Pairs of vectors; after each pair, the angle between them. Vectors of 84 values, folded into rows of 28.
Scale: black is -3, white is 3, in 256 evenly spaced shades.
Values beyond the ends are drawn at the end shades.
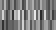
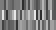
partly aligned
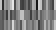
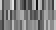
nearly parallel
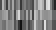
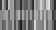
nearly parallel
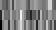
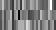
partly aligned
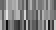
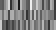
partly aligned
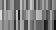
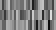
orthogonal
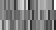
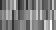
partly opposed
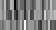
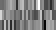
orthogonal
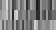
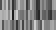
nearly parallel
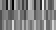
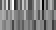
nearly opposite
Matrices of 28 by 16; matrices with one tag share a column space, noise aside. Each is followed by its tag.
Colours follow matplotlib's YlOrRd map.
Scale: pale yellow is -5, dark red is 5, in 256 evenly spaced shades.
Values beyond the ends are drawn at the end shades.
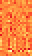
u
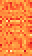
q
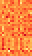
u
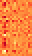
q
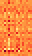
u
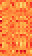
q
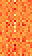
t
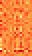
u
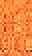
u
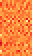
q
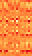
q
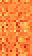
t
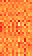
t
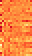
t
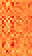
q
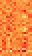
u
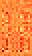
u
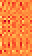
q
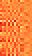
t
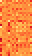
t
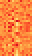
t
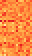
t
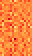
t
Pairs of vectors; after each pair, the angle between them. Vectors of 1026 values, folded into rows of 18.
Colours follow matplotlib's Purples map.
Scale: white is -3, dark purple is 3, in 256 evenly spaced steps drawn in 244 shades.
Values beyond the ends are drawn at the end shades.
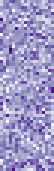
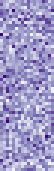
nearly opposite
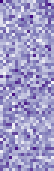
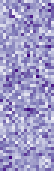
partly aligned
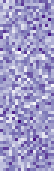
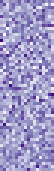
orthogonal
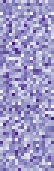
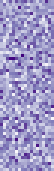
nearly opposite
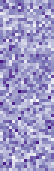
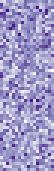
partly opposed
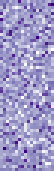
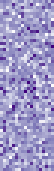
orthogonal
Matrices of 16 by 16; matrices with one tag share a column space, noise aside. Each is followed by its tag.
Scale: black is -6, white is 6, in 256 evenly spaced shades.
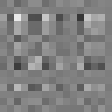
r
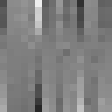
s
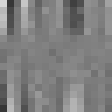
s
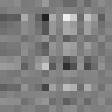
r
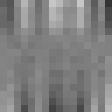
s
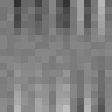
s
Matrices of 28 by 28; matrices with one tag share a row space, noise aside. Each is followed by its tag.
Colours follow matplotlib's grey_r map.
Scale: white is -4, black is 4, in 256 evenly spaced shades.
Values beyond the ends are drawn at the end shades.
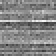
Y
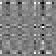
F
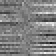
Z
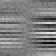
Z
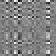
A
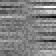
Z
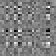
A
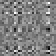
A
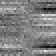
Z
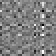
F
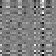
F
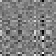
F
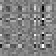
F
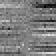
Z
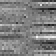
Z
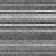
Y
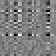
A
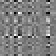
A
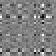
F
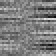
Z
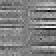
Z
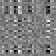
A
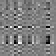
A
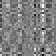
F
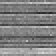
Y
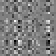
A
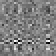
A
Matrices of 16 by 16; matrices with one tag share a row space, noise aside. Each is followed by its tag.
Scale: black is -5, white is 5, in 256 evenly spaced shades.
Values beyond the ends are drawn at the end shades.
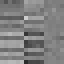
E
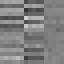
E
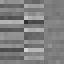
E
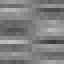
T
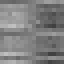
T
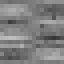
T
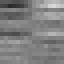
T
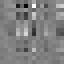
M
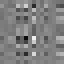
M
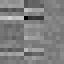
E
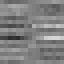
T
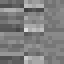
E
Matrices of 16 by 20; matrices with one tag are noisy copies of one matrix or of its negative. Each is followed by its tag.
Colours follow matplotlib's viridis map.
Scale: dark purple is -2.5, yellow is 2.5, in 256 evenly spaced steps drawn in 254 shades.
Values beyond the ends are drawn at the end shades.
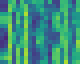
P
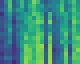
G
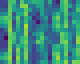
P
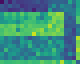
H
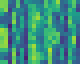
P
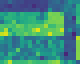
H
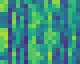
P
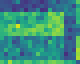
H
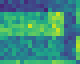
H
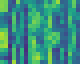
P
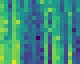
G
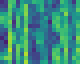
P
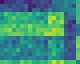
H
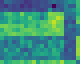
H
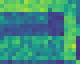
H
